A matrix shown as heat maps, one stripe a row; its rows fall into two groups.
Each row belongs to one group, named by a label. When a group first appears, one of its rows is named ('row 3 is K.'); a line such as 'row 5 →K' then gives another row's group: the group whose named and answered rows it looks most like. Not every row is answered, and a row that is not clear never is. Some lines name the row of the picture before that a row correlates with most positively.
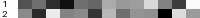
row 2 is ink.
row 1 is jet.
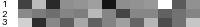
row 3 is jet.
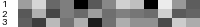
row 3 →ink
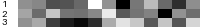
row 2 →ink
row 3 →jet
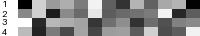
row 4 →jet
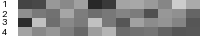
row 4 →ink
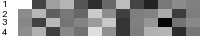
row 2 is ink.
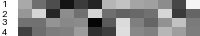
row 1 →jet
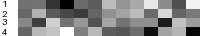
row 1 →jet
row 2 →jet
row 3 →ink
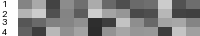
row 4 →ink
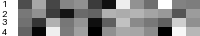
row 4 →ink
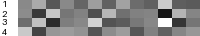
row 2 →ink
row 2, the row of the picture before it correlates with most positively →4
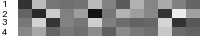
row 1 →jet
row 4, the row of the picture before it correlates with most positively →1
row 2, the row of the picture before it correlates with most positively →2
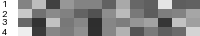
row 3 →ink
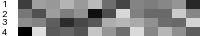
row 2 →ink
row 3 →jet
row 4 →jet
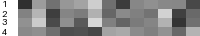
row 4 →jet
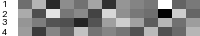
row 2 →ink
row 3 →jet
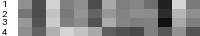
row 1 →ink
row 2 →ink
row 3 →ink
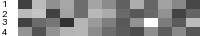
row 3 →jet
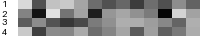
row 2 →ink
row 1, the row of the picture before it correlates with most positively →4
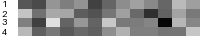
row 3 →ink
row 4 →jet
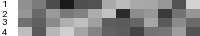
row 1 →jet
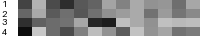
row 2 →jet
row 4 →jet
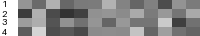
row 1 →ink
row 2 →jet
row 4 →jet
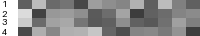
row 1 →jet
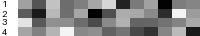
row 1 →ink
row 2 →ink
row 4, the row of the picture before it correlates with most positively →3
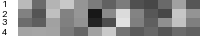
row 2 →ink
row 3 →ink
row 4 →ink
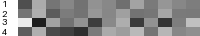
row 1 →jet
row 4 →jet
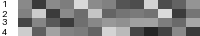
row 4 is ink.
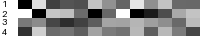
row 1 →jet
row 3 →jet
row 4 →jet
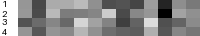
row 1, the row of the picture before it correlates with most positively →2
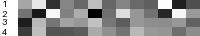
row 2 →ink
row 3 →jet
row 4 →jet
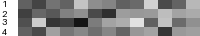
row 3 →jet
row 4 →ink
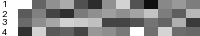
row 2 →jet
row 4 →jet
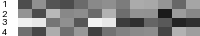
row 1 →jet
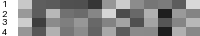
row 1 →jet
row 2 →ink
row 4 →ink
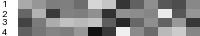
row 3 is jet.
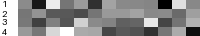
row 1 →ink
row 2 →jet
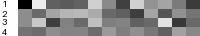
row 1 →jet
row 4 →ink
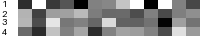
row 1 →jet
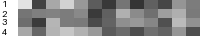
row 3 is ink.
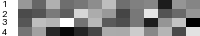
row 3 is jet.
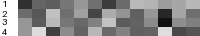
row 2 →ink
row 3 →ink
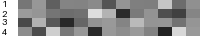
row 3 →jet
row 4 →ink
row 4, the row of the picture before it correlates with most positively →2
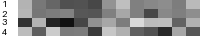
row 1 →jet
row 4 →ink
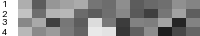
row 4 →ink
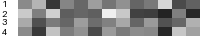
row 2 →ink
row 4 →ink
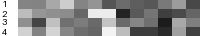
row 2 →ink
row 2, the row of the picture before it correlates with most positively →2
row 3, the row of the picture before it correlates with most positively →4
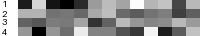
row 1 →jet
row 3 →ink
